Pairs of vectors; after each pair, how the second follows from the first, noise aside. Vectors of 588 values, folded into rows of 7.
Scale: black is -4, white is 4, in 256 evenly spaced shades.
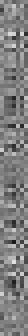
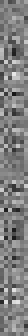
reversed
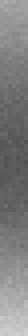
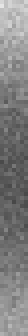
reversed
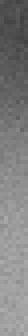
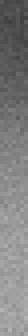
copied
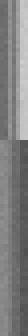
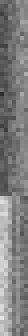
reversed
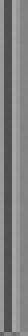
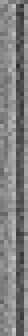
reversed
